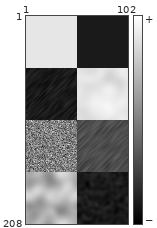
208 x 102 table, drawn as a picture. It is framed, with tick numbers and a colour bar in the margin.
The table splits into 4 rows of 2 panels. Panel 1,1: very high, flat. Panel 1,2: very low, flat. Panel 2,1: very low, slanting up to the right, faint in contrast. Panel 2,2: very high, smooth, faint in contrast. Panel 3,1: middling, fine-grained, strong in contrast. Panel 3,2: low, slanting up to the right, faint in contrast. Panel 4,1: high, smooth. Panel 4,2: very low, blotchy, faint in contrast.
